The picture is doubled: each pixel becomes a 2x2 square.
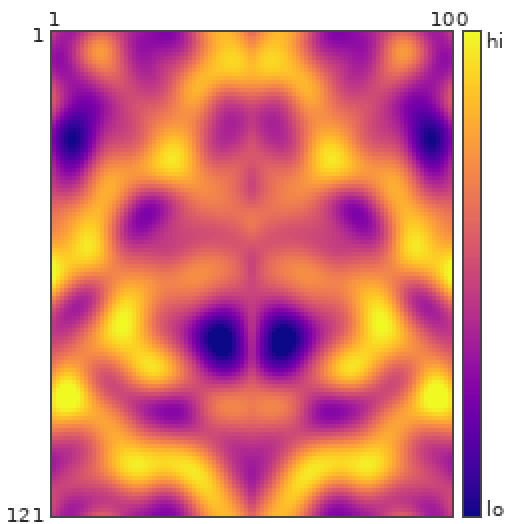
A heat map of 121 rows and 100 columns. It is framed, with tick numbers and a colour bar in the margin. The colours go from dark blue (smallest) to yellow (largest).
Seam: none. Slope: none. Lone odd cells: none. Grain: smooth. Mirror symmetry: left to right.
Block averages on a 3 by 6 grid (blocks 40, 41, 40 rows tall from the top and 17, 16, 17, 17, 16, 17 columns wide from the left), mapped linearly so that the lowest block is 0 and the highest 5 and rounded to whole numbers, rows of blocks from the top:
0 3 4 4 3 0 / 5 3 1 1 3 5 / 4 4 3 3 4 4
